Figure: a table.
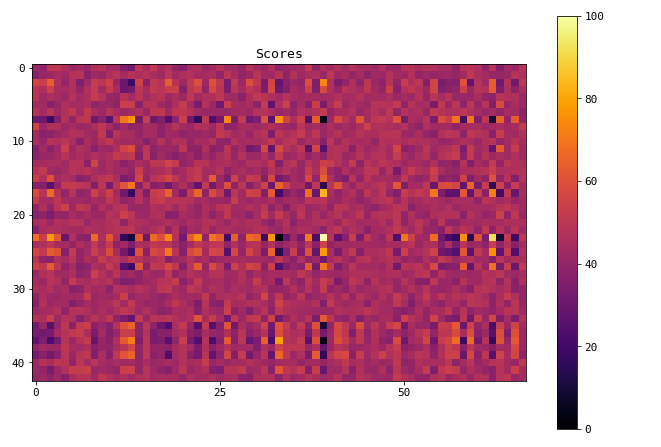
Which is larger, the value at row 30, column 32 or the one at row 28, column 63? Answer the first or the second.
the second
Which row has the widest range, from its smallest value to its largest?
23
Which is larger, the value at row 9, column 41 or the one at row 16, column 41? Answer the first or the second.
the second
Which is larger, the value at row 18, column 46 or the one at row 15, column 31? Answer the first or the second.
the first
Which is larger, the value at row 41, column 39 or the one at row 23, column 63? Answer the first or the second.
the first
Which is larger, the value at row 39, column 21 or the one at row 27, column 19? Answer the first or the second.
the second
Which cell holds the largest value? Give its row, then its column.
23, 39
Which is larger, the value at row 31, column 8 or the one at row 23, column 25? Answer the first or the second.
the second
